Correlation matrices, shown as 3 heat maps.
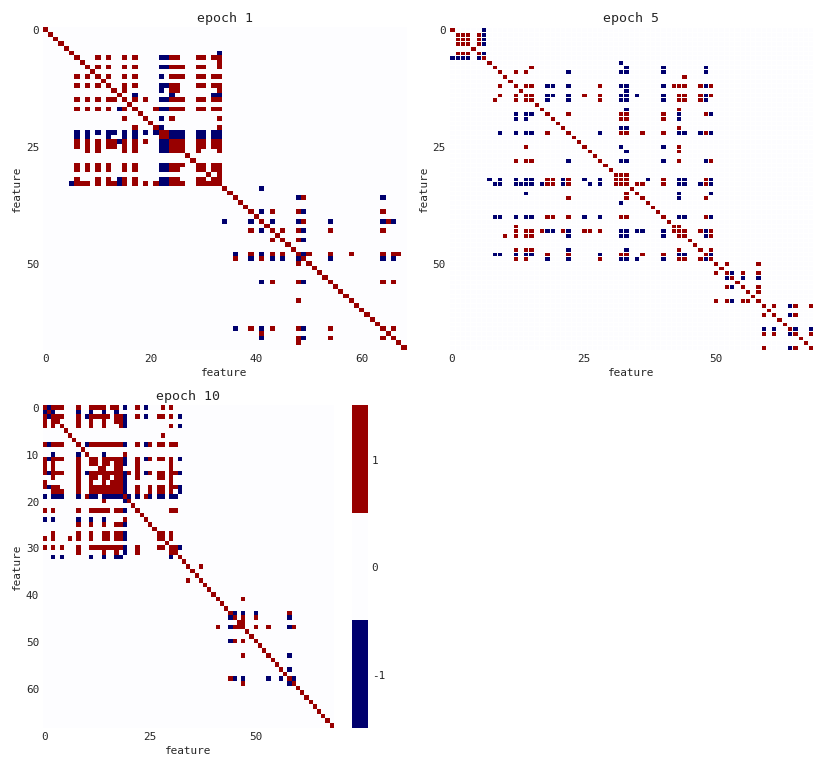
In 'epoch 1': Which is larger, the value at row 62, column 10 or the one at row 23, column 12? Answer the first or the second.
the first
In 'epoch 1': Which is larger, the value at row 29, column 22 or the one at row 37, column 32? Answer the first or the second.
the second
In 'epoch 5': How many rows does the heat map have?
69
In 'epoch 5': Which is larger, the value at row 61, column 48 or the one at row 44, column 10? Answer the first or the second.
the second
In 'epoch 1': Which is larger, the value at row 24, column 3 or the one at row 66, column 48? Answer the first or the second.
the second
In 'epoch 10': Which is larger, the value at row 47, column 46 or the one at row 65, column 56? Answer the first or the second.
the first
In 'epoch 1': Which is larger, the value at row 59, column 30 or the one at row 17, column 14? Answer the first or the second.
the first
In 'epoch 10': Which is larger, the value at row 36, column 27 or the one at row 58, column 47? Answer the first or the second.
the first
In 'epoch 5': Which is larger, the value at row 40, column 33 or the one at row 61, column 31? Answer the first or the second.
the first
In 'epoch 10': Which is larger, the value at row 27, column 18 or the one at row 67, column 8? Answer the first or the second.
the first
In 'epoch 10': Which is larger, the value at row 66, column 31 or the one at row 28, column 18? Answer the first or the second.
the second
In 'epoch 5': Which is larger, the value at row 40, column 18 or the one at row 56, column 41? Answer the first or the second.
the first
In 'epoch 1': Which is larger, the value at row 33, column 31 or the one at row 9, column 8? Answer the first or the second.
the first
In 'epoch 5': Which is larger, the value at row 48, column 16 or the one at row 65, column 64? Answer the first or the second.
the first
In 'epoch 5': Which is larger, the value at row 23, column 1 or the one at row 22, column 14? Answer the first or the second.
the first
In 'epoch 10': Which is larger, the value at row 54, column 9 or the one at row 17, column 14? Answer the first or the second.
the second
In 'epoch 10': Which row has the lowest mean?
19
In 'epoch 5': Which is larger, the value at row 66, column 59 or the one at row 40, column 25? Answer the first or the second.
the first
